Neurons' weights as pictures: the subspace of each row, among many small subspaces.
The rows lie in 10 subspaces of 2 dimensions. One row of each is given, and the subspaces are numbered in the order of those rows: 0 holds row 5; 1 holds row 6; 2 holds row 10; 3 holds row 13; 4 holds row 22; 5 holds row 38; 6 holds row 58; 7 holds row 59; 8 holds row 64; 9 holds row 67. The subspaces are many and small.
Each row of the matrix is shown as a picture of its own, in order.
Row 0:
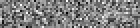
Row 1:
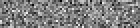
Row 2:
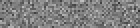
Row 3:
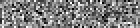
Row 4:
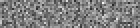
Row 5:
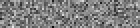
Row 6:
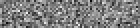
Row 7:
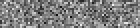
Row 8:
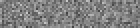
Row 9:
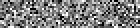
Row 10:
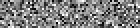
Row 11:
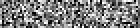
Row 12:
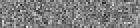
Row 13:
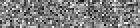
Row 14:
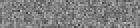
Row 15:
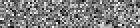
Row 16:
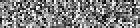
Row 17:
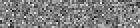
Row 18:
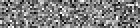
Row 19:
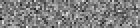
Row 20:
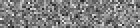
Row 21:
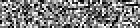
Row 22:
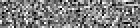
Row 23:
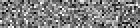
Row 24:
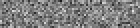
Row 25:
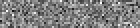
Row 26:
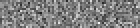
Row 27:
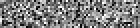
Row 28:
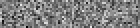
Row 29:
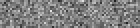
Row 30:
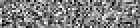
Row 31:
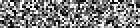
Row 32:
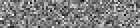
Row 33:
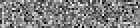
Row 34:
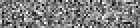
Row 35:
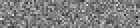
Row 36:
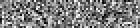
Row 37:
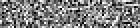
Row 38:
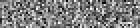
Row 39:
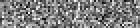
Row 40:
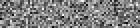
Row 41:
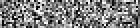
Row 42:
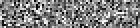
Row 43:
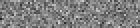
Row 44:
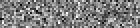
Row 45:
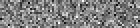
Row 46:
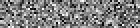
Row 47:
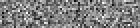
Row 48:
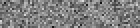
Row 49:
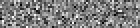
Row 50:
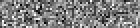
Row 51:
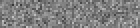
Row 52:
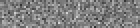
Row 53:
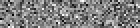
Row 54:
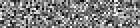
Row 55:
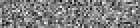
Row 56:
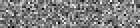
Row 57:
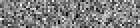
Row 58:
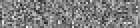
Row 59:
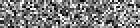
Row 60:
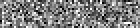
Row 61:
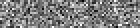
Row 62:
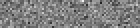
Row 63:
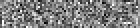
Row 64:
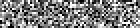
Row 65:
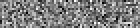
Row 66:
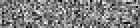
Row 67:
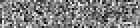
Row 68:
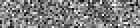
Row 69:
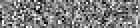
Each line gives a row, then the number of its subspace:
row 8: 2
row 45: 5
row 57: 7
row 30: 1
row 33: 9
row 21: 4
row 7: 3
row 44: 9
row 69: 6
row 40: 0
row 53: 7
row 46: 7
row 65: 5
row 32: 8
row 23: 7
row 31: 2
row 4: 5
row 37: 4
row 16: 5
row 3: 9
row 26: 5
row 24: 1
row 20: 7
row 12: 6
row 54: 0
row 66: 8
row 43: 8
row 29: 3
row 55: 1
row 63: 6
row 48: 0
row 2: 8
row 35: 8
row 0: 9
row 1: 1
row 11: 8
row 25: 2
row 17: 1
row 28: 6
